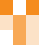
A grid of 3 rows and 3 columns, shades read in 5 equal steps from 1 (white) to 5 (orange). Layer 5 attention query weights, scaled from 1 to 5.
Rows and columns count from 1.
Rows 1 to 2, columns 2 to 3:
1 5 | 4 2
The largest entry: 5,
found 2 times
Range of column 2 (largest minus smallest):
3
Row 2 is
2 4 2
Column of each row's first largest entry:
1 2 2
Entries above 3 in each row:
2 1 1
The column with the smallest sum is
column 1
